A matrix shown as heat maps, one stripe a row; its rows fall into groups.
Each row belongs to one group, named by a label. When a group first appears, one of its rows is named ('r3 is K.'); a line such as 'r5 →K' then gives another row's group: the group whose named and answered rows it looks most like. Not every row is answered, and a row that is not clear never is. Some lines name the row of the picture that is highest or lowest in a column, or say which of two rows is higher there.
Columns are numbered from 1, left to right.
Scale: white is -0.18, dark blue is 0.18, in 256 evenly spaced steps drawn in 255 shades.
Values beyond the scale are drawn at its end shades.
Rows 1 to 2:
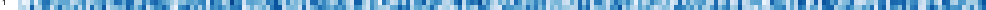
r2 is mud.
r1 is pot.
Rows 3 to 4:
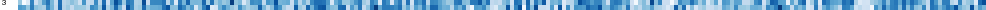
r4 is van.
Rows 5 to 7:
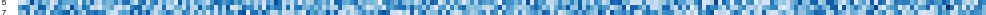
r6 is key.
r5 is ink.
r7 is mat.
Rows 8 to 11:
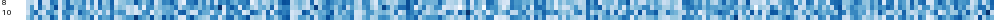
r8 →mud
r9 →mud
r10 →key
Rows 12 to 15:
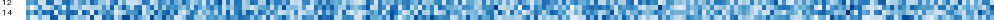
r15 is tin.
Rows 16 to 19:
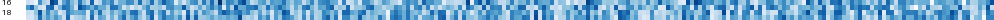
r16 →mud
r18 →ink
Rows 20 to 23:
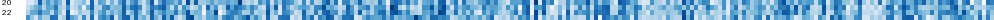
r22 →van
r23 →tin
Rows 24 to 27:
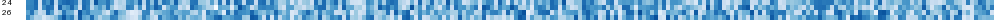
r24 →mat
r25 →mat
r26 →key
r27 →key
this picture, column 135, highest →24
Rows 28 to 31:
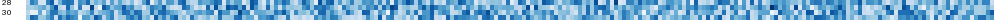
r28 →key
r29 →tin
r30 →pot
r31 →mat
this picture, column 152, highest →28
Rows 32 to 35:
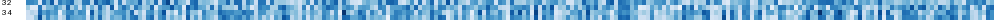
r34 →ink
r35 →ink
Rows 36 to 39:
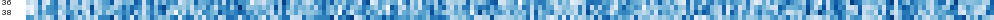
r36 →mud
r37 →pot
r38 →ink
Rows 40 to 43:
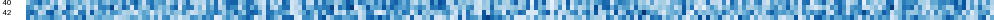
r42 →key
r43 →mat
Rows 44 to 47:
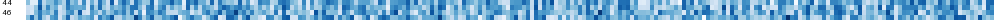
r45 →ink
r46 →ink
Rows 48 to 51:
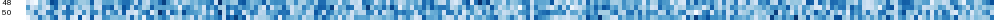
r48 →pot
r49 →tin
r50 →key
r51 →mud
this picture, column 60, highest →48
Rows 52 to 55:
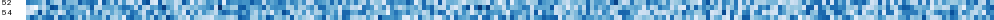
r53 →pot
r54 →ink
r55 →mat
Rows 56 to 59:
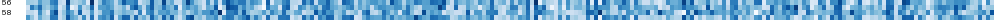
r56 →tin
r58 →mud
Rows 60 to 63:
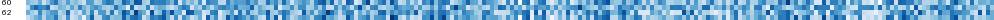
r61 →ink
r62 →van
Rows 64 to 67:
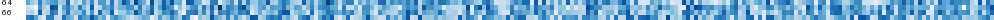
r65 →mud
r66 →mud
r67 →key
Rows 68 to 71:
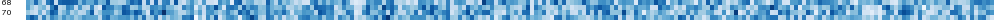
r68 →mat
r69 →tin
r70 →pot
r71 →tin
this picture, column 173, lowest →70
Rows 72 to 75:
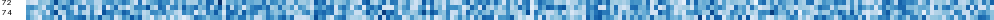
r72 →pot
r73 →key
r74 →tin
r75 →mat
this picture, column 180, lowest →75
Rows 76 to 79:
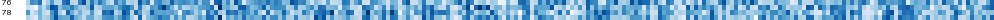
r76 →key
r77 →pot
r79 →pot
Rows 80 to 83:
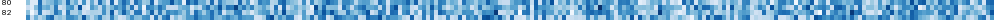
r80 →van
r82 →van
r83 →mat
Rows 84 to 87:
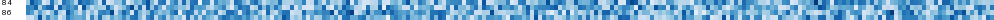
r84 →key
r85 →mat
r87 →ink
